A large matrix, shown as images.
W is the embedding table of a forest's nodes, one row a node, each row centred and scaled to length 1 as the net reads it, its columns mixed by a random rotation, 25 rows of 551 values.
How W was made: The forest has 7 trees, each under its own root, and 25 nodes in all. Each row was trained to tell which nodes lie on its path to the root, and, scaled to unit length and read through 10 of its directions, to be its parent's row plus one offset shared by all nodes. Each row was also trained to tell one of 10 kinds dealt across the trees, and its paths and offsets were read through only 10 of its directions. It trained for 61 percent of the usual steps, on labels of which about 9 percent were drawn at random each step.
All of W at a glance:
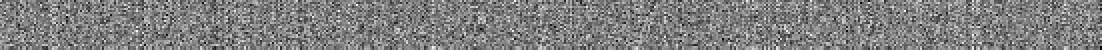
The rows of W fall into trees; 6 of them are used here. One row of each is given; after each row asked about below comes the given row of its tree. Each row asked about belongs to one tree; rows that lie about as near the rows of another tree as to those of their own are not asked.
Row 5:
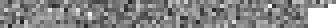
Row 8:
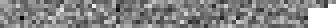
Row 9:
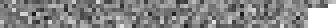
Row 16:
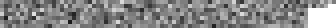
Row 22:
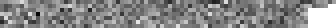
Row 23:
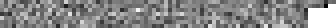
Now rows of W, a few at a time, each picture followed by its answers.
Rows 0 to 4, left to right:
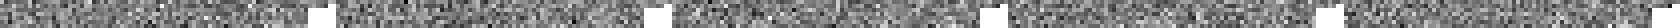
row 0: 23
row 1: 5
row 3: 16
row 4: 23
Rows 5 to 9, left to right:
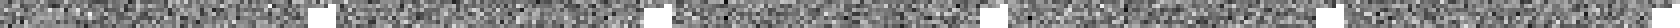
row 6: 9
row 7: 16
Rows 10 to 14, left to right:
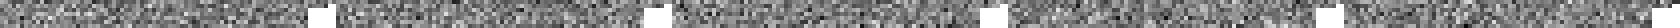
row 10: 8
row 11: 9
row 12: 22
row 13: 5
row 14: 22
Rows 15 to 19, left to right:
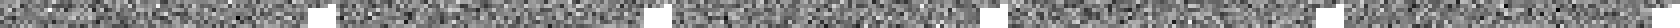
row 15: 5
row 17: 23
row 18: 9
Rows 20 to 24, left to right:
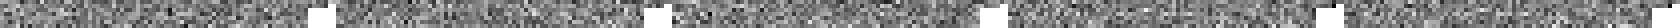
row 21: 8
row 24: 23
